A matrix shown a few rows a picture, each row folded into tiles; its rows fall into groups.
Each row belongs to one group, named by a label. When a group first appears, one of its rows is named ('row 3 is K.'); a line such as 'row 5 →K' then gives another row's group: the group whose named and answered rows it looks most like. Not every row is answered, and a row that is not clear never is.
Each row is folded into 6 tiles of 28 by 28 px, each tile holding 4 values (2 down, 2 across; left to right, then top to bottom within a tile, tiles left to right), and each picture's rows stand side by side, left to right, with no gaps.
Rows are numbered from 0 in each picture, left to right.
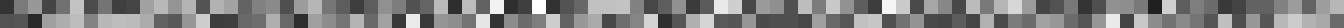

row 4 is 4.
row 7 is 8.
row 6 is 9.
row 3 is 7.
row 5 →4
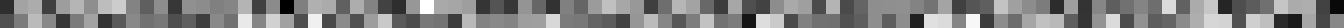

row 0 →7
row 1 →8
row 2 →7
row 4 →9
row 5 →9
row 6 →9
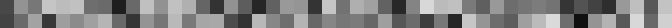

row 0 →4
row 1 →9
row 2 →7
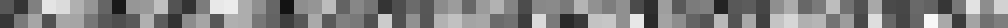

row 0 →4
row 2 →8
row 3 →9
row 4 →8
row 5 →9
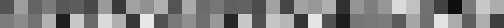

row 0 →8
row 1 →8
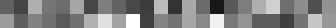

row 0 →9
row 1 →7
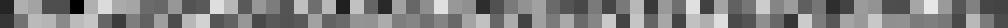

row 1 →4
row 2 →7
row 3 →9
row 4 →7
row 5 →7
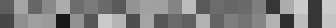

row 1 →9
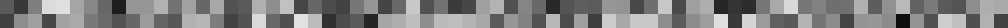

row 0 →4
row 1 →7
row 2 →8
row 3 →8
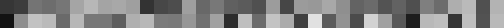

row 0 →7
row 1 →8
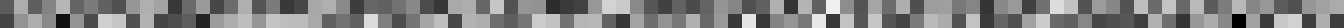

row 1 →8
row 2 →9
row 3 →7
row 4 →8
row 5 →9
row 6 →4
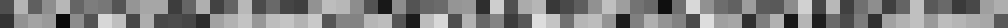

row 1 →8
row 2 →9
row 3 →7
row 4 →9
